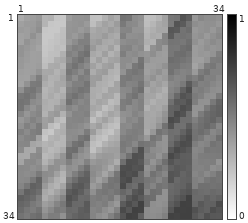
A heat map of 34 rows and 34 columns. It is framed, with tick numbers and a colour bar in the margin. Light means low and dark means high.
Stripes: upright, repeating 4 times. Ninth with the highest average: bottom right. Ninth with the lowest average: top left. Histogram: bell-shaped. Slope: up to the bottom right.
